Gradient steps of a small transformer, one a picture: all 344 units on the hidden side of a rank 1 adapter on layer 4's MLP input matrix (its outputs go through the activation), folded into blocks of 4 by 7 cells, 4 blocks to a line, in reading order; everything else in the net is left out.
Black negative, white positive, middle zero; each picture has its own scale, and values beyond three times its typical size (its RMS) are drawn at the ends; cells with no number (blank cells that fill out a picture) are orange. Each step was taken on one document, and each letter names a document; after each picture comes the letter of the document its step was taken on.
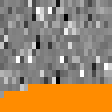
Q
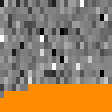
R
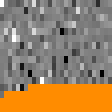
R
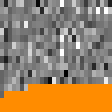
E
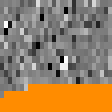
Q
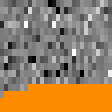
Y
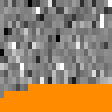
E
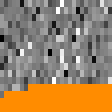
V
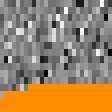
Y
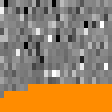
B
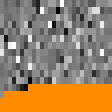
E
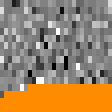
R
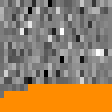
Y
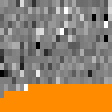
V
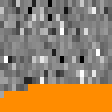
Y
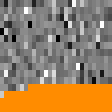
B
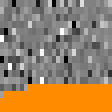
R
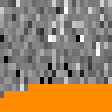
Y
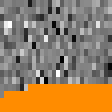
Q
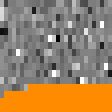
B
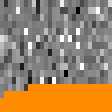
E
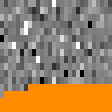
E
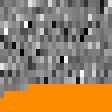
Q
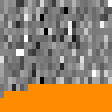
V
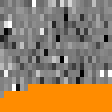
Q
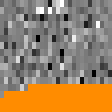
Q
